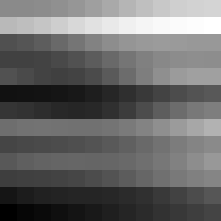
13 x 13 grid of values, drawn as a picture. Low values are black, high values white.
Average level on the scale: 40%. Ninth with the highest average: top right. Slope: up to the top right. Ninth with the lowest average: bottom left. Grain: streaks across.
